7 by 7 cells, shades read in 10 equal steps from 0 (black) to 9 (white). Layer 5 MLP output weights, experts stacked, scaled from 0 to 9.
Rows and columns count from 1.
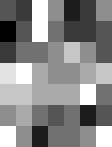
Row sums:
27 23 30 46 45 26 37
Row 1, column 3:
9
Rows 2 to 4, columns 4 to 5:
4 2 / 5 7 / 5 5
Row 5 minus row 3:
5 3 2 1 -1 4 1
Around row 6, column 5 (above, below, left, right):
6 4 3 1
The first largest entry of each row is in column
3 3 5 2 6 2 1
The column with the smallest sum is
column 5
